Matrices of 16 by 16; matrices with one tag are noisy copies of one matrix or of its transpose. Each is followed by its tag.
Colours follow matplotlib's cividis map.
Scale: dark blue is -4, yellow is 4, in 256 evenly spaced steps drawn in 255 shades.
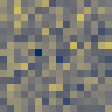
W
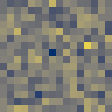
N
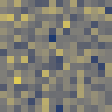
W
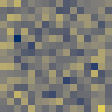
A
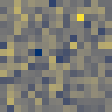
W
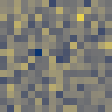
W
